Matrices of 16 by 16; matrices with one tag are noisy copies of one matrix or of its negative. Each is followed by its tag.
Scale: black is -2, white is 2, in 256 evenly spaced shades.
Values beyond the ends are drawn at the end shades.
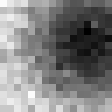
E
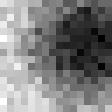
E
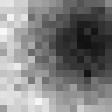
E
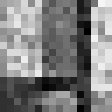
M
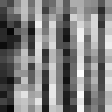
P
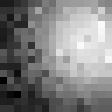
E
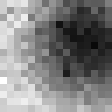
E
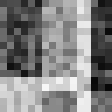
M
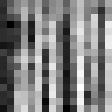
P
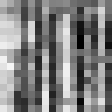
P
